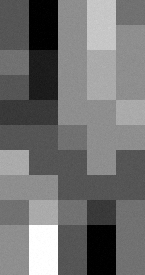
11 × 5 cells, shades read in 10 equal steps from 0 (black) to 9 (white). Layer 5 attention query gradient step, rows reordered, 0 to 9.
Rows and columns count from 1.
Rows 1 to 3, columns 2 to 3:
0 5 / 0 5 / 1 5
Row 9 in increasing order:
2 4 4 4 6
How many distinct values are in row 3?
4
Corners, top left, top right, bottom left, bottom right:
3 4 5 4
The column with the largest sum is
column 5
